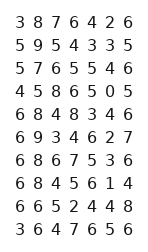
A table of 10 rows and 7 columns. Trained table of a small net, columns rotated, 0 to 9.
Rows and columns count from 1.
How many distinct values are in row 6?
6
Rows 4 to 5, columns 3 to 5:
8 6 5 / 4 8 3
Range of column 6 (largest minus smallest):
5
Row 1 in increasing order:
2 3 4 6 6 7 8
